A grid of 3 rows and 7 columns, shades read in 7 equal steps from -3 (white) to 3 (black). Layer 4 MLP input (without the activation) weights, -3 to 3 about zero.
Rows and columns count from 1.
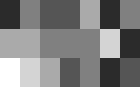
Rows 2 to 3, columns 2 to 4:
-1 0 0 / -2 -1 1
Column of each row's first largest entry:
1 7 6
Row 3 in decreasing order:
2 1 1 0 -1 -2 -3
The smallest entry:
-3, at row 3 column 1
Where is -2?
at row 2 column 6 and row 3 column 2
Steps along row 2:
same up same same down up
